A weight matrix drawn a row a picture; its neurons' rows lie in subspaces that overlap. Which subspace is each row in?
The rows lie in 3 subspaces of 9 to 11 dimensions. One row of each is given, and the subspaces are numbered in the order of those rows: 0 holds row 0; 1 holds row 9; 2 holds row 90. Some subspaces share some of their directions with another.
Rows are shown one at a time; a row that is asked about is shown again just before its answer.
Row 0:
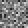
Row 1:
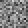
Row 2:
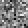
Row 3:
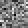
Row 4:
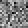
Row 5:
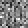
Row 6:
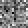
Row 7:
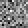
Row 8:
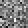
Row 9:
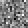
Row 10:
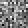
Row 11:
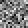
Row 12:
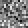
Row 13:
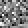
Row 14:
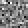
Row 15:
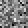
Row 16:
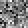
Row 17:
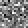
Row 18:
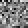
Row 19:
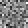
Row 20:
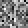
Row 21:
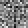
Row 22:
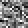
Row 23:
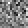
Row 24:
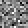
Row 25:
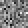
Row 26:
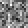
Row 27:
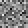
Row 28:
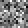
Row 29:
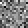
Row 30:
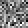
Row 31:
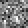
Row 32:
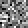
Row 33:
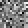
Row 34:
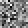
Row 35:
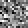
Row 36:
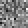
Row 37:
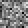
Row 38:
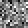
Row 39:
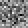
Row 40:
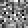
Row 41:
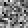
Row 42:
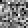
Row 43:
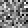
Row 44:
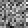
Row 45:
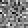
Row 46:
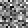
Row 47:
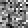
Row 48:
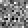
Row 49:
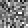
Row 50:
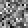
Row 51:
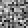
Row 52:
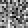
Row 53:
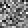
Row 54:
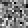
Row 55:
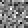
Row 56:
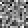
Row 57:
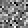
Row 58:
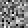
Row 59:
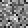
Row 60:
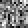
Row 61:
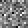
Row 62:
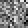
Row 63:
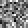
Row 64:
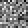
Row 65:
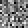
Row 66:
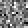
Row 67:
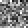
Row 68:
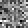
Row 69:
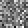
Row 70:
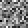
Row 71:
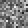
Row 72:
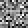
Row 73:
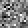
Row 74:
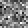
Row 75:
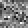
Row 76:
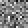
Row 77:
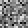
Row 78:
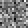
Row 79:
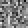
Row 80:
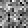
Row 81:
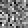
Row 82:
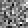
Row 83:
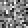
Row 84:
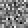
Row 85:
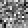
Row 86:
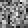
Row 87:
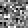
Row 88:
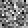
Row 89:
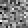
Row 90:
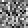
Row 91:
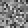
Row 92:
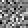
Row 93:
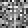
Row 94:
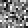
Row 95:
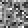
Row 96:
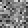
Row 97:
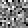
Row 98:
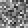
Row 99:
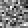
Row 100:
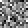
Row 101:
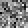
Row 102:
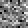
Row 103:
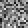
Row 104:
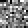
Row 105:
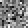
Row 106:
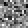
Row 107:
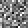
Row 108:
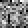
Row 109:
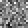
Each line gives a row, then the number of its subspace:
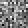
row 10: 2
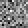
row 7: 1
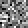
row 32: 0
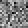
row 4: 0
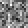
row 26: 0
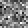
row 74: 0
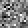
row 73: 0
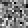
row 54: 2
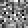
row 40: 1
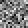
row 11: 2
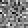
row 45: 2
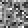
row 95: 0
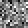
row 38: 2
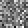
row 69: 0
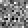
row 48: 0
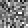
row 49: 1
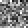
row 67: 2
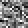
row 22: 0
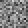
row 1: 0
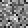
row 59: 2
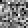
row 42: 2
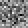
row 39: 2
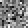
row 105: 1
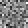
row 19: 0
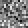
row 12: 2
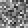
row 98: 1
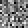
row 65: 0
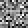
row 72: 1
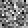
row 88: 1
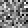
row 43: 1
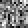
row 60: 2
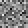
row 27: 0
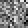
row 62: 1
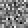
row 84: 1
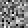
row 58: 1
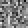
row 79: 2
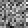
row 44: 1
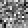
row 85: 1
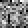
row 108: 2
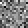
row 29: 0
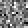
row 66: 1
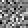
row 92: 2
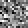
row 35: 2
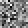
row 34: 0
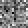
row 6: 1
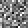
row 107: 0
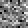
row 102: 2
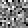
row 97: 1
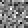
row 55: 0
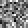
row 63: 1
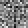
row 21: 0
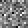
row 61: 0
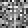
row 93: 0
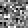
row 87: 0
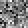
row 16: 1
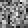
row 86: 2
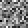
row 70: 2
